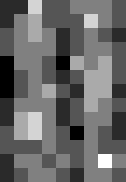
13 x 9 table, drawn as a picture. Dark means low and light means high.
Calmest part: top middle. Stripes: upright, repeating 2 times. Slope: none. Average level on the scale: 40%.
